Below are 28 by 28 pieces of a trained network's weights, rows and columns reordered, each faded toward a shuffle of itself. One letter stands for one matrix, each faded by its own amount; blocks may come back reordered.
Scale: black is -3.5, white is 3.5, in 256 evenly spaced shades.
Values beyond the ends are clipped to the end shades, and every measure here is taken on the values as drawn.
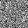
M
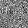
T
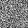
T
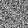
T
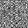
T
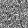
M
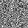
T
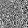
T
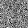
M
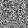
T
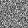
T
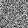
M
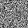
M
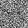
M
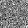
T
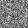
T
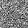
M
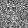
T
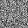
T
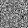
T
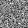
M
